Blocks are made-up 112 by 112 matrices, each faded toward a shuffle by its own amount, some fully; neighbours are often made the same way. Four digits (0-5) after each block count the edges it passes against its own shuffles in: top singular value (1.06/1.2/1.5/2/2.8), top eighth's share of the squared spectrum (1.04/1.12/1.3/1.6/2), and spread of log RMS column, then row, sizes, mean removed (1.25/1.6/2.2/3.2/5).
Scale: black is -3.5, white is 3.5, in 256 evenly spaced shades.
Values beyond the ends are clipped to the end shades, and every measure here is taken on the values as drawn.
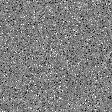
2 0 0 0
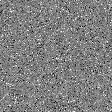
2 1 0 0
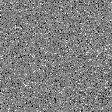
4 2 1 0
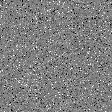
2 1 0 0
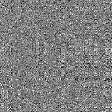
4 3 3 2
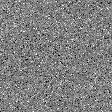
2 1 0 0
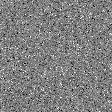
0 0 0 0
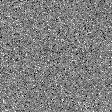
2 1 0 0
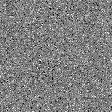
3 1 0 0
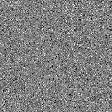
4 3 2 1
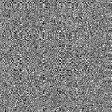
5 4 3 3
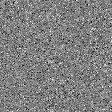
2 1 0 0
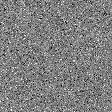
1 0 0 0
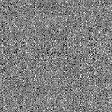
4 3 2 2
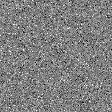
3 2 0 0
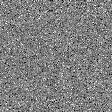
3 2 0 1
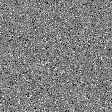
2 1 0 0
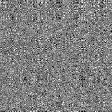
4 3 2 2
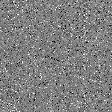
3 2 1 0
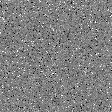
1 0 0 0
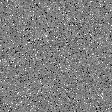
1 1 0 0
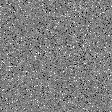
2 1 0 0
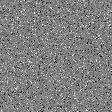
0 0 0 0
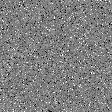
0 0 0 0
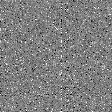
3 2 2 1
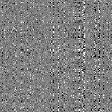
4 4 4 2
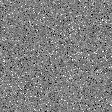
0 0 0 0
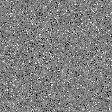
2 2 1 0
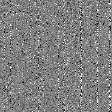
2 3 3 0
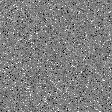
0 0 0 0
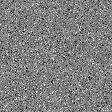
0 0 0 0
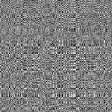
5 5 4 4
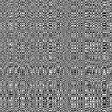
5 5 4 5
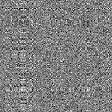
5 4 2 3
